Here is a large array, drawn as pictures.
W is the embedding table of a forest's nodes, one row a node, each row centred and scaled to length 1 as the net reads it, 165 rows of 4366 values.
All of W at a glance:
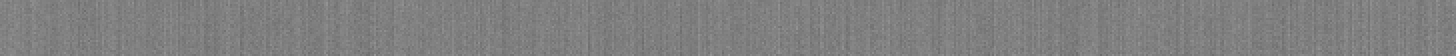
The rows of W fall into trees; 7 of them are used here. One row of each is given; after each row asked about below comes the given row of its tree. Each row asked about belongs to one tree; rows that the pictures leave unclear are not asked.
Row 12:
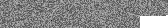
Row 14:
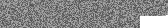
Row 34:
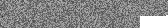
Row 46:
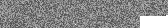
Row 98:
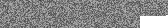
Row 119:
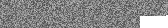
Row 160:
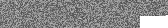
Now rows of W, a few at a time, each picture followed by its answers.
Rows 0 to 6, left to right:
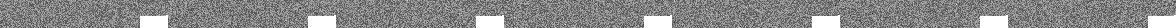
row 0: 14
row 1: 46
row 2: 98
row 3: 12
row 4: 160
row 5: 14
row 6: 14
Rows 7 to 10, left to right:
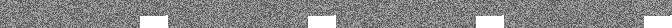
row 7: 160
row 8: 14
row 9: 12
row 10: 119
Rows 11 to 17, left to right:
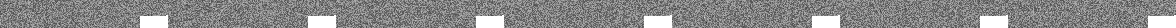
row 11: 119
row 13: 98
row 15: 14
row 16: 14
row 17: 119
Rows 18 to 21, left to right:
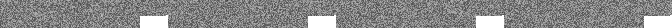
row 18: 160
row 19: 46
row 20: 98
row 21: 119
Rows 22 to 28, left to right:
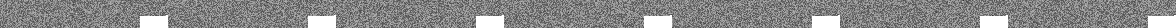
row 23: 14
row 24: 160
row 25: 98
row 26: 119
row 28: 119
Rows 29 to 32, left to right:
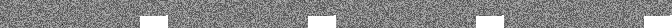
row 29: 12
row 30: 160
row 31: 119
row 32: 14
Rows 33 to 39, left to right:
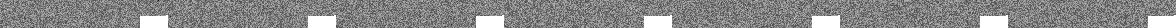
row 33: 14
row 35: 119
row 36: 34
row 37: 98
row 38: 160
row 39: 119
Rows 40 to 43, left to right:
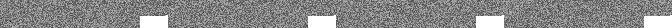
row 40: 160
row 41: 160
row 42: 160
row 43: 46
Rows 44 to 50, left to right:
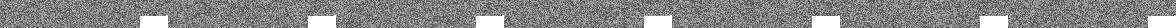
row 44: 14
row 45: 12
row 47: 14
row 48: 160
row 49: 12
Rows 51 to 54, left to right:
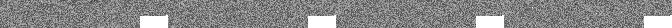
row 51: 160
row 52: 14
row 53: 46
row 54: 46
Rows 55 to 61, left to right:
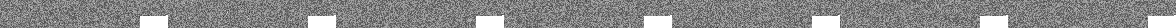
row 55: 119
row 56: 14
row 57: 119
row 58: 34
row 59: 119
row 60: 160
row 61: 98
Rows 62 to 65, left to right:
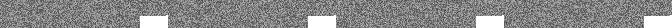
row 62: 12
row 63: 12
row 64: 46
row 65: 160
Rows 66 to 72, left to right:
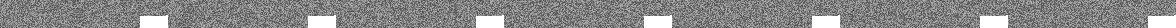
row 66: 160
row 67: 46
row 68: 14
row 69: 98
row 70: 119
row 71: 98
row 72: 119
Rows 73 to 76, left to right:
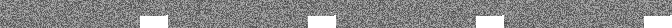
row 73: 14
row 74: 12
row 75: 119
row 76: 46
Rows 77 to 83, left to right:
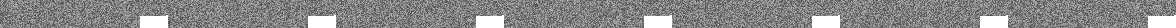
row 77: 98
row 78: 14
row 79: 119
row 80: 14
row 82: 119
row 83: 34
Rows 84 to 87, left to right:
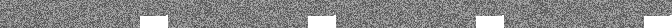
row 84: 119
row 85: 12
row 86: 98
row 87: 12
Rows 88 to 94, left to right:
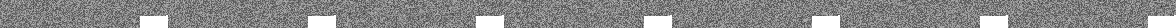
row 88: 119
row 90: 160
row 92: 119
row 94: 46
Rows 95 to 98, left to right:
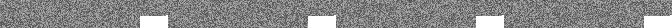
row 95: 14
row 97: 160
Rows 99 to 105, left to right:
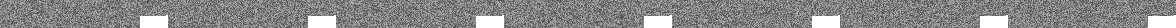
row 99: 12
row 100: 119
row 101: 12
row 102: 119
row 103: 98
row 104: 160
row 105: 160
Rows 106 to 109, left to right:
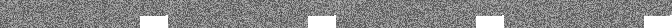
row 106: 160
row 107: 46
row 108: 46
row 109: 14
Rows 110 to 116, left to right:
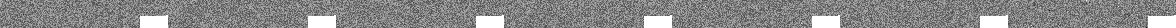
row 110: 14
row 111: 46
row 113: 119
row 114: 46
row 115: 14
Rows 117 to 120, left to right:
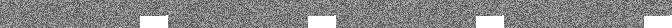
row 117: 160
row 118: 46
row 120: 14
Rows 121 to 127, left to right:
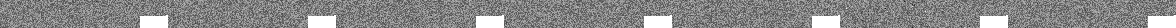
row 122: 98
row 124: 160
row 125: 98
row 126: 34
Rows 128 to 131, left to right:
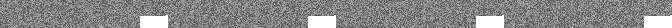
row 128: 160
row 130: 119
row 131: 119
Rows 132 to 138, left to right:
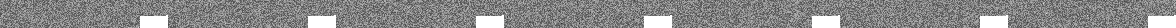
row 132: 119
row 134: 160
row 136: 98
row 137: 14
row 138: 46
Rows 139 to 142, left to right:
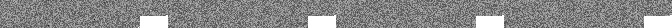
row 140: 119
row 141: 46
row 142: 14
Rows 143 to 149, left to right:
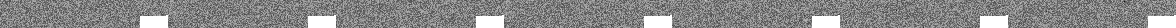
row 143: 119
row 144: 46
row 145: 160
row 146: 46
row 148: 160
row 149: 46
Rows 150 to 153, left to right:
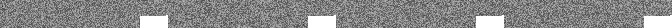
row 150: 14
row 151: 12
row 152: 160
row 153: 98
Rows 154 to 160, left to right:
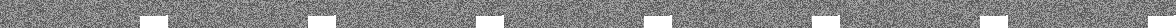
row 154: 12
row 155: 98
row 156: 160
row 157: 160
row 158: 12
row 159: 98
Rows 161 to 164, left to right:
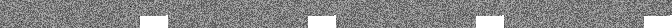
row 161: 14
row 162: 119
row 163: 46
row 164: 160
